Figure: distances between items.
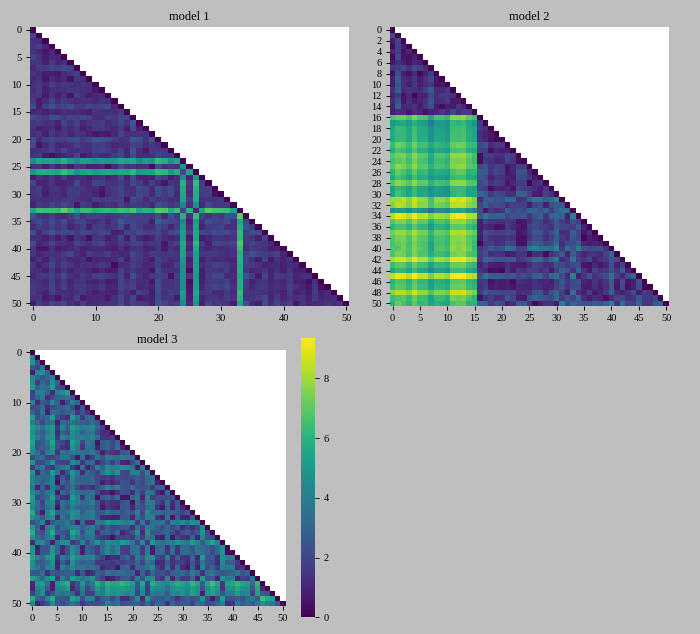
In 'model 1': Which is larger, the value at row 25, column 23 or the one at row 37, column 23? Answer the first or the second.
the second
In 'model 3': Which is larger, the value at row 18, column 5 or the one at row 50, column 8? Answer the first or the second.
the second
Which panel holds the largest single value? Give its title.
model 2
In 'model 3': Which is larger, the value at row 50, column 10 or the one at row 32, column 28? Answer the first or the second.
the second
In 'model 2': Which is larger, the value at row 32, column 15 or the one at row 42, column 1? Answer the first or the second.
the second
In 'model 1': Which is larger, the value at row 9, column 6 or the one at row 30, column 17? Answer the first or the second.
the second
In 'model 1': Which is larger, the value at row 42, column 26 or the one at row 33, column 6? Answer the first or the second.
the second
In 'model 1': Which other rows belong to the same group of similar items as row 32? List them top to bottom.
0, 1, 2, 3, 4, 5, 6, 7, 8, 9, 10, 11, 12, 13, 14, 15, 16, 17, 18, 19, 20, 21, 22, 23, 25, 27, 28, 29, 30, 31, 34, 35, 36, 37, 38, 39, 40, 41, 42, 43, 44, 45, 46, 47, 48, 49, 50
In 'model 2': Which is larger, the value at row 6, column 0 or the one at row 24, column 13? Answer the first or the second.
the second
